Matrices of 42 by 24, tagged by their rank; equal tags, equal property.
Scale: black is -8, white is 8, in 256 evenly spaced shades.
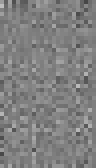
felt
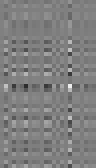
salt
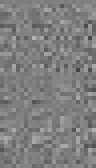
felt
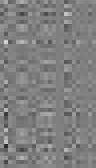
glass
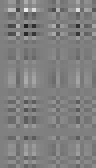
salt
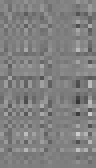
glass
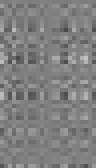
glass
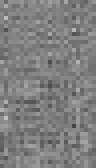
felt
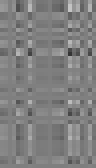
salt
